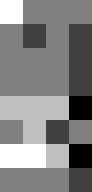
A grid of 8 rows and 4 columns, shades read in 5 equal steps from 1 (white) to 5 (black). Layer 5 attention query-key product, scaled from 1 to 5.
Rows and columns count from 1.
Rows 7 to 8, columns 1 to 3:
1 1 2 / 3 3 3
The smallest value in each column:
1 1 2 3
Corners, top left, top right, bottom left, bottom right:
1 3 3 4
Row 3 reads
3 3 3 4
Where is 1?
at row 1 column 1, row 7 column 1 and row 7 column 2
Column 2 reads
3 4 3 3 2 2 1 3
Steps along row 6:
down up down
